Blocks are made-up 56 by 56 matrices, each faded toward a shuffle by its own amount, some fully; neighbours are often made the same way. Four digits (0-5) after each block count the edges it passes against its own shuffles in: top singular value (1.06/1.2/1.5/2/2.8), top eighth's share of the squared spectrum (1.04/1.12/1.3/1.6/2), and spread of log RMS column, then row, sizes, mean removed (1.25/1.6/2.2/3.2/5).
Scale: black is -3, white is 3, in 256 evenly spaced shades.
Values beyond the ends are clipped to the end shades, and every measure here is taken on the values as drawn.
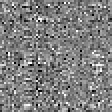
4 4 2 2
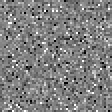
1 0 0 0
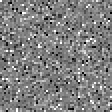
0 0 0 0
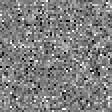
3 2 0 1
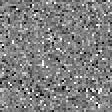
2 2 0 0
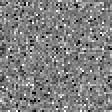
2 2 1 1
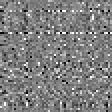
4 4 2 2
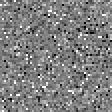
1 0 0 0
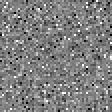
1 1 0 0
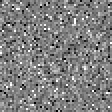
0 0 0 0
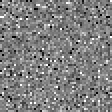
0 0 0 1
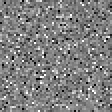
0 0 0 0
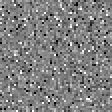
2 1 0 0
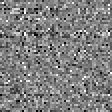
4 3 1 2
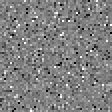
0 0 0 0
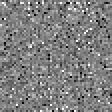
1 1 0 1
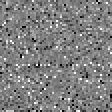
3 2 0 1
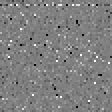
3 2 0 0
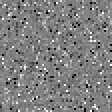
0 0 0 0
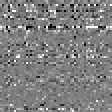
4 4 1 3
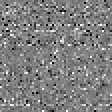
3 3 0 2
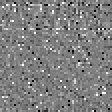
3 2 0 1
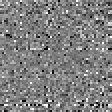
3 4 2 3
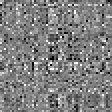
4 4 2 2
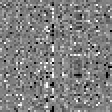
3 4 3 2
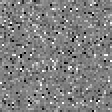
1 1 0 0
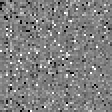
2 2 1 0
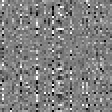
4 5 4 2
